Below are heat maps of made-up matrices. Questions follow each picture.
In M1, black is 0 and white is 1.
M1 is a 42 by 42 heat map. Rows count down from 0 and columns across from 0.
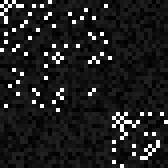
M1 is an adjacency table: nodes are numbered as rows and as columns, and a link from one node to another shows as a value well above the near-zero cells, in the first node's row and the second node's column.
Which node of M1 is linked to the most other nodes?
node 1
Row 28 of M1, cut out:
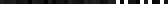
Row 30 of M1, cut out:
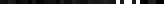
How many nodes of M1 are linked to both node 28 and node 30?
2
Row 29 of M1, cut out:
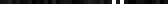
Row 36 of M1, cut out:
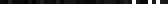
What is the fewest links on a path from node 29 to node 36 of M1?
3
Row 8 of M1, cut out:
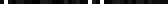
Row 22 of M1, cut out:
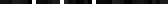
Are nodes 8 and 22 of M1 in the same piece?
yes
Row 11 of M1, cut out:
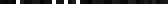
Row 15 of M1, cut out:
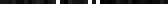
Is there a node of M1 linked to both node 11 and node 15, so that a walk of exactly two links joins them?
no
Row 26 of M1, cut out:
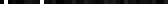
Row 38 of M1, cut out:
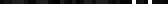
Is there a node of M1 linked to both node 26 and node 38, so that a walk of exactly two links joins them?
no
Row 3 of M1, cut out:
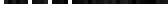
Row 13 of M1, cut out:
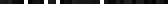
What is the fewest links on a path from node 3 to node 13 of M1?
5
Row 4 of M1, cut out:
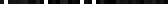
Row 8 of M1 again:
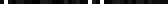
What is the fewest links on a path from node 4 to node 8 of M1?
2
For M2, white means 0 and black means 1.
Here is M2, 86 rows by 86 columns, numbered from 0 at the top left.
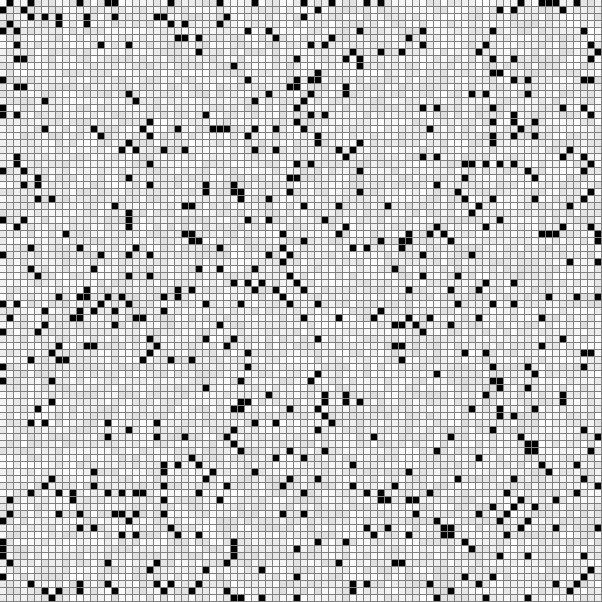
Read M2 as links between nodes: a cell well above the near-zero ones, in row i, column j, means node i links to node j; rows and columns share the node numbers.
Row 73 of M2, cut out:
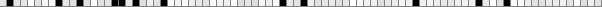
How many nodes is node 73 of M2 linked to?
12
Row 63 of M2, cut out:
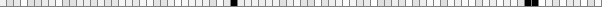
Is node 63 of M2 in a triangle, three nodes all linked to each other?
no
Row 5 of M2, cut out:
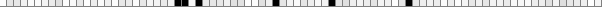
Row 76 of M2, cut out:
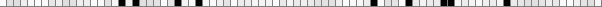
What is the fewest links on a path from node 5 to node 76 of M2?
2
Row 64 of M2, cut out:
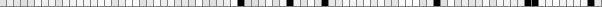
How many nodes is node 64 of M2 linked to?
7
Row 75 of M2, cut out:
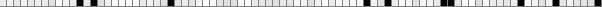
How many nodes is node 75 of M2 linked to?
10
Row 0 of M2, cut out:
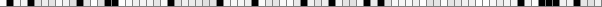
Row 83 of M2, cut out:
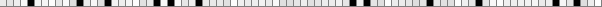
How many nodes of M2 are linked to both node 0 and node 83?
7
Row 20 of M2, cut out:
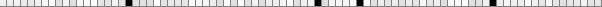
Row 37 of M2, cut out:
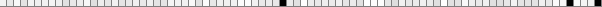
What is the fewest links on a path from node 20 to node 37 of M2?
5
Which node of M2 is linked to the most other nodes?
node 0
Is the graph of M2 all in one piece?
yes
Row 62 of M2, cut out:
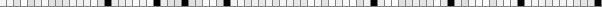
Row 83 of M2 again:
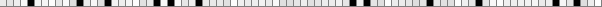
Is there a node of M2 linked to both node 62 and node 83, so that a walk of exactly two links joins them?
yes
